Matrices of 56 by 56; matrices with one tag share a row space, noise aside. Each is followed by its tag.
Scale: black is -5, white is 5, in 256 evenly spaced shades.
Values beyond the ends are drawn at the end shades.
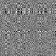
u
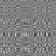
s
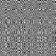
u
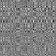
s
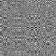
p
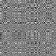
p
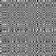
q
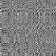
q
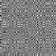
q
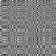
q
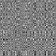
s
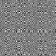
u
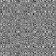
s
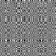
u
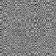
p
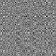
s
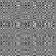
s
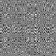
p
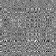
p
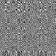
u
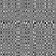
s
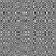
s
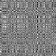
q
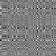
q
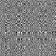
u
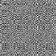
q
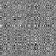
p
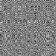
p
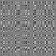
s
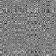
p
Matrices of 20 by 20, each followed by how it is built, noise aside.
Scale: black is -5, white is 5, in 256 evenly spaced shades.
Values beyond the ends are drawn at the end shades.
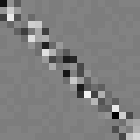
banded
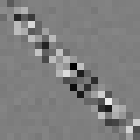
banded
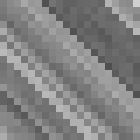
Toeplitz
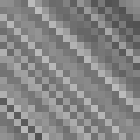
Toeplitz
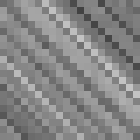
Toeplitz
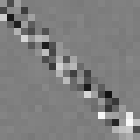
banded
